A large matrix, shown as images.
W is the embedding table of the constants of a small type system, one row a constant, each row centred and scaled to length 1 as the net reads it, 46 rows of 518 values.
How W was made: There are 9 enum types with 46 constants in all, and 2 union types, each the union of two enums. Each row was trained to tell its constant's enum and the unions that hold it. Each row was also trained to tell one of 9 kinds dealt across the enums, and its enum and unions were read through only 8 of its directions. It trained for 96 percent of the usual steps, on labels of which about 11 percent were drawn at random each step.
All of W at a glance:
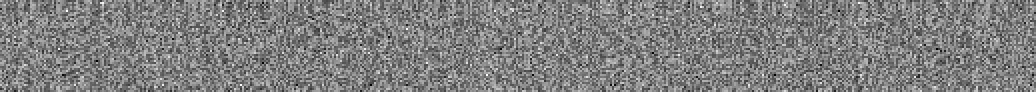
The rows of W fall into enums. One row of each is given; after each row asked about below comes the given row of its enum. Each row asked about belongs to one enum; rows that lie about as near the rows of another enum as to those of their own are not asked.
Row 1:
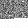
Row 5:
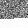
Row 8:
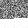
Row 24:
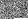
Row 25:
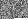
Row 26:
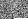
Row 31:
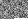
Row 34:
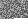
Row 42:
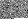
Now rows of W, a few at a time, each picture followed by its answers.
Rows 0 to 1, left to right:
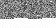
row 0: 24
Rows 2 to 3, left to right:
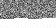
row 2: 31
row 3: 31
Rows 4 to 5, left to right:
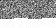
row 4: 8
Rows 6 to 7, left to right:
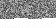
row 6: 1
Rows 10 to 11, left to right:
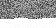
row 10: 42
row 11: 1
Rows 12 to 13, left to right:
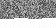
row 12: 1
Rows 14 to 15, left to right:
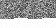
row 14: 24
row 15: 26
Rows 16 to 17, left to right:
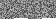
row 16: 34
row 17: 26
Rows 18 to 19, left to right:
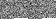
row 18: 8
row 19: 42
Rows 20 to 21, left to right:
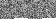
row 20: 42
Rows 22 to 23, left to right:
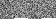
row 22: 1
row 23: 34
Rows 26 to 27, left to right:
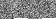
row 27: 25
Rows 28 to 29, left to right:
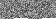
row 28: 34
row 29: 5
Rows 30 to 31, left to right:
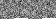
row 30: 31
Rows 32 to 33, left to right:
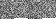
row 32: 42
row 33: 1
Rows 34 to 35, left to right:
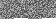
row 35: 5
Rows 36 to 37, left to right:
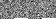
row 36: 31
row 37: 26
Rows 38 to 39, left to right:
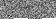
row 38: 25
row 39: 8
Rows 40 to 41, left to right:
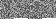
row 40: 34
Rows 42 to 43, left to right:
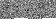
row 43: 5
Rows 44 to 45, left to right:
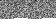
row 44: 5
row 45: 31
